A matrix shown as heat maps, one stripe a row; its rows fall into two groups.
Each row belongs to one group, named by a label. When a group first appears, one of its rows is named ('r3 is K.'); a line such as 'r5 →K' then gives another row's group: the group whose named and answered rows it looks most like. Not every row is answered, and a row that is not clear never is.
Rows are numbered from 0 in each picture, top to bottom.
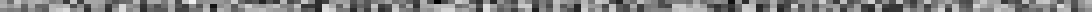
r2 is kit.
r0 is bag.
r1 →kit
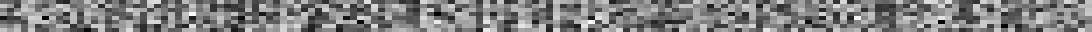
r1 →kit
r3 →bag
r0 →bag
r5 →bag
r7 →kit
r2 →kit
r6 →kit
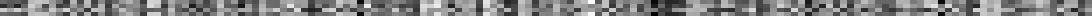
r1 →bag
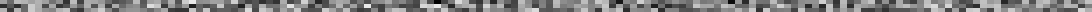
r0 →bag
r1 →bag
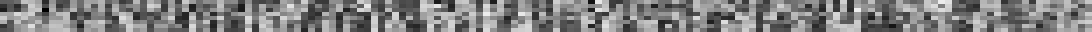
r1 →bag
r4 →kit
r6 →kit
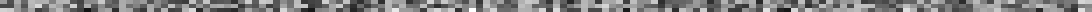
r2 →kit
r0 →kit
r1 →bag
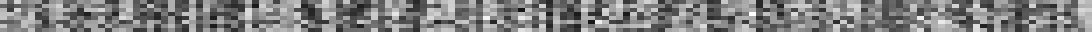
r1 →kit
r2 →kit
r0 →kit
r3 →kit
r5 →bag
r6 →kit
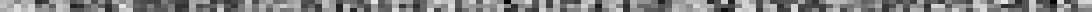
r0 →kit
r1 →kit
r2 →kit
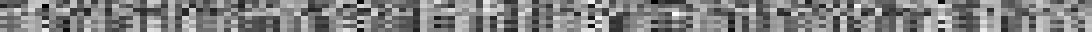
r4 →bag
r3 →kit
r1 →bag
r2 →kit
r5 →bag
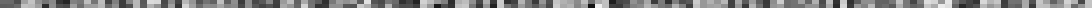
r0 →bag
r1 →bag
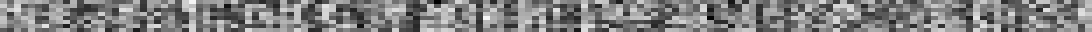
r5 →kit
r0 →bag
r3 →kit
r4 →kit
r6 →bag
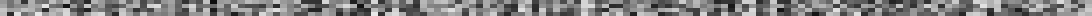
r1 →bag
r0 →kit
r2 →kit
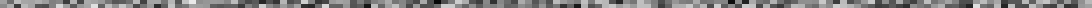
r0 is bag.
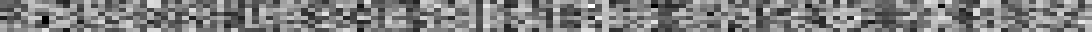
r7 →bag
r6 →kit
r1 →bag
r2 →kit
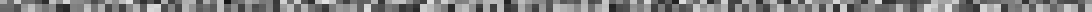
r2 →bag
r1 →bag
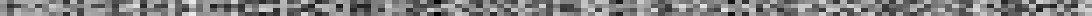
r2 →kit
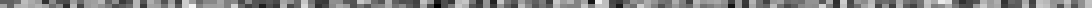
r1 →bag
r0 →bag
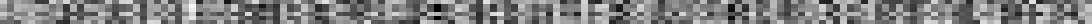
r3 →kit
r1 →bag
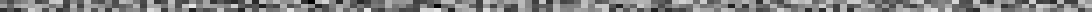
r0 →kit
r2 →bag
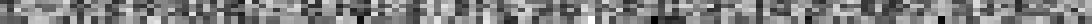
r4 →bag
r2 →kit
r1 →kit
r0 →kit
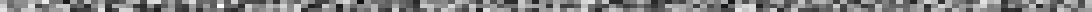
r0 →bag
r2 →kit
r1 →kit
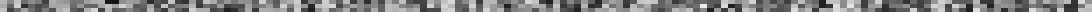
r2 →kit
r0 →kit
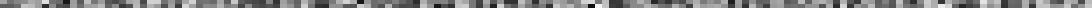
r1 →bag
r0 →bag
